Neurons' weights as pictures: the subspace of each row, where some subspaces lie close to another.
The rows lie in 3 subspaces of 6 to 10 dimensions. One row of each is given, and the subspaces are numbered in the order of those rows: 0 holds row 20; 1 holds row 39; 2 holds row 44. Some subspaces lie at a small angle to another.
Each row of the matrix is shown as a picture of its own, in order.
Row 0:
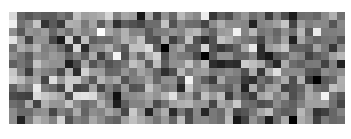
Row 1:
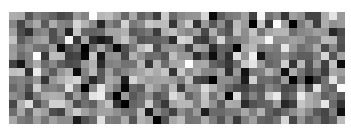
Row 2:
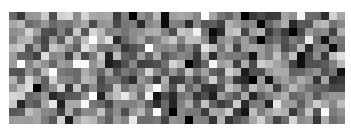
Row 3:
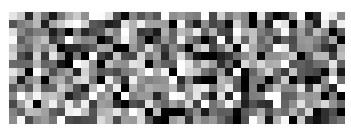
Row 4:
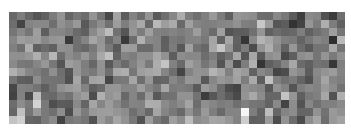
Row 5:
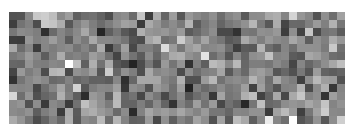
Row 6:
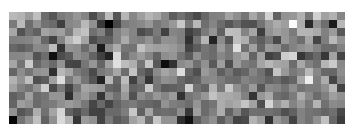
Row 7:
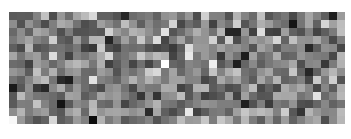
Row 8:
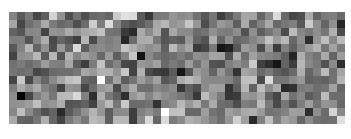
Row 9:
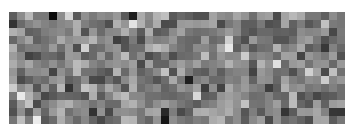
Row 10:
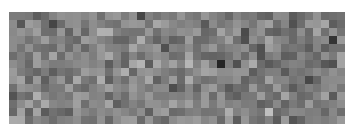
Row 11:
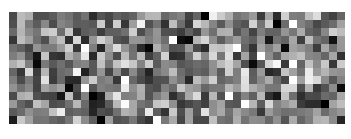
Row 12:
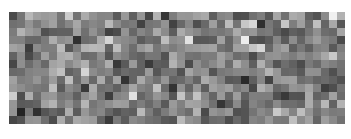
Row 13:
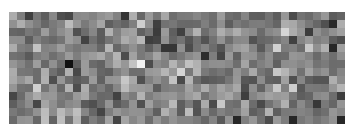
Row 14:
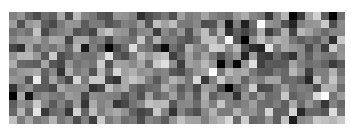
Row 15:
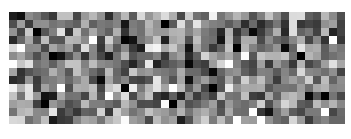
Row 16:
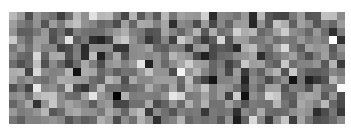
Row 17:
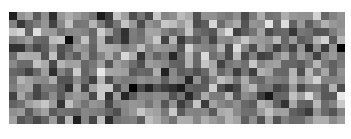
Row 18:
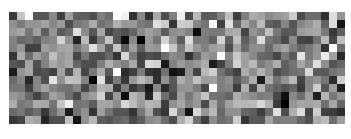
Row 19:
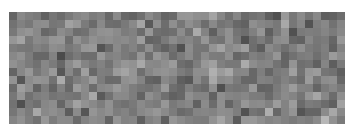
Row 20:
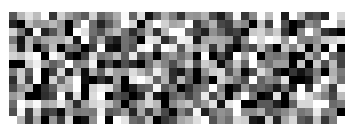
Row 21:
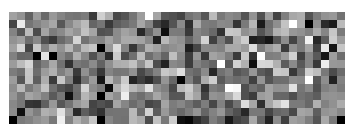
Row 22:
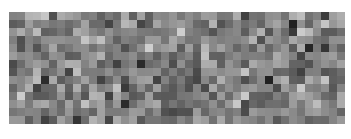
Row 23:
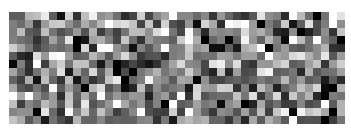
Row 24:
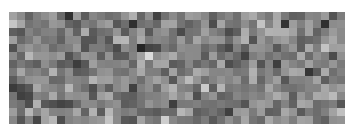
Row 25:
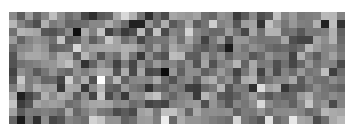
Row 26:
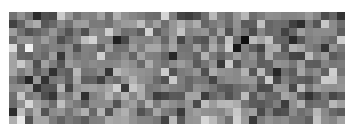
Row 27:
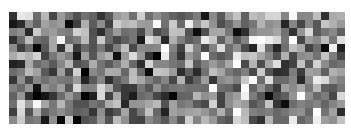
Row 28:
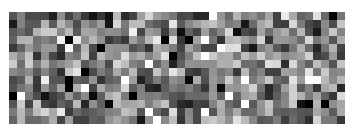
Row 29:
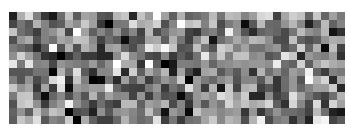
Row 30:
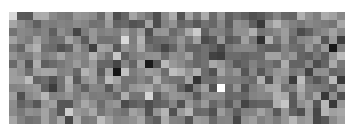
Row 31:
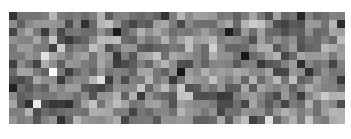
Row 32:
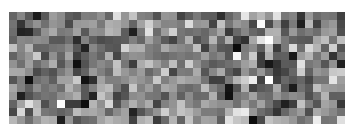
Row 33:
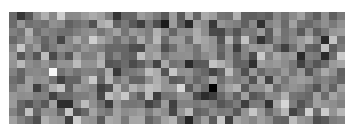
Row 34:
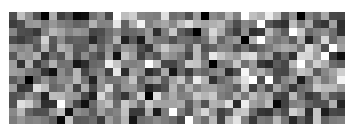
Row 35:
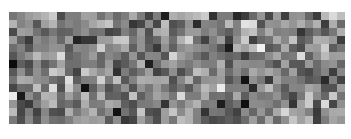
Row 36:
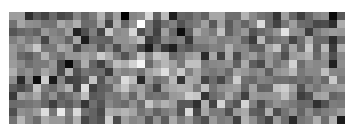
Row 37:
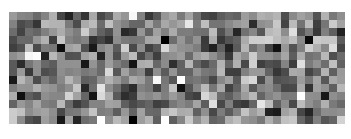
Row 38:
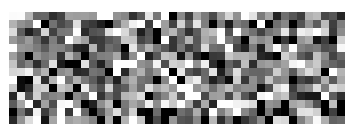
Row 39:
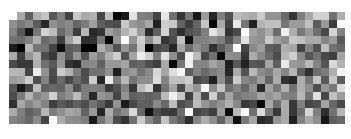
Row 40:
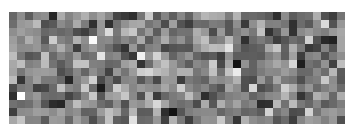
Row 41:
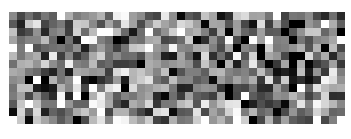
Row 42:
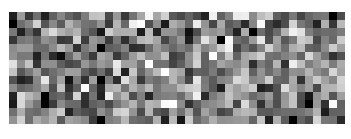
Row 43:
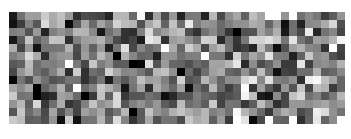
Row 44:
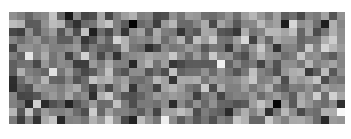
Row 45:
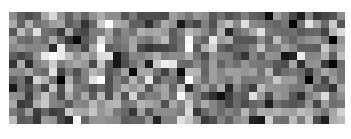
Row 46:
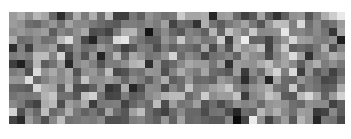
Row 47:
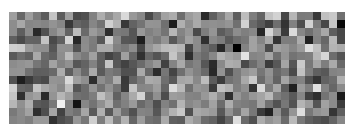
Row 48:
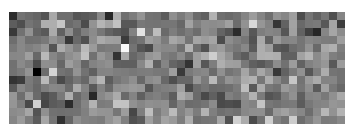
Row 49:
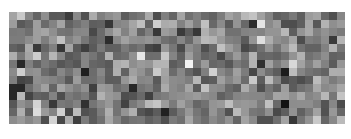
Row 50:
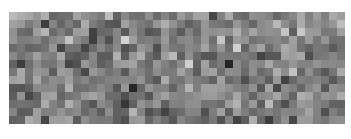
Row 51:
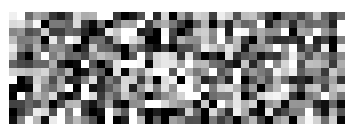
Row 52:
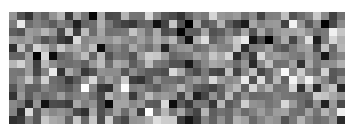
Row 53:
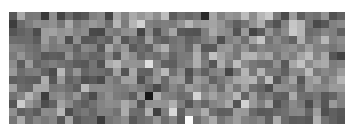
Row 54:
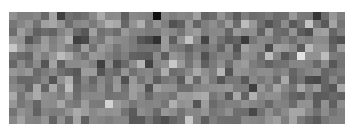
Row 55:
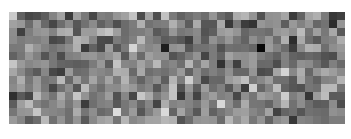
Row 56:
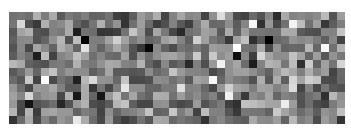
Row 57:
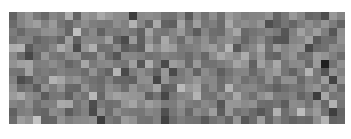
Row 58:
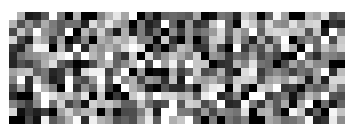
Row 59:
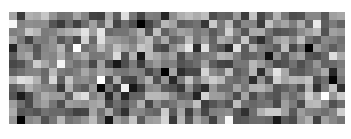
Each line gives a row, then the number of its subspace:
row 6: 1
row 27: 0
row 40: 2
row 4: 2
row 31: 2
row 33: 1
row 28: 2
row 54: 1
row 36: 2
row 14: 1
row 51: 2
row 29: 1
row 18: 1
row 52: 2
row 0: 0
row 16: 0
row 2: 1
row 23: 1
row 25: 1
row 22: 0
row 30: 1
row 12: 2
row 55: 2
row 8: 2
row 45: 1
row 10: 2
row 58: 1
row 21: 1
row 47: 1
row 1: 0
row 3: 0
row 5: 0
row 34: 1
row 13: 2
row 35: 2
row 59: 0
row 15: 1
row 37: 2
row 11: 0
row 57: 1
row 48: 2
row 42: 1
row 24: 2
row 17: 1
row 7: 1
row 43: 0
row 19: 1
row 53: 1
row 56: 0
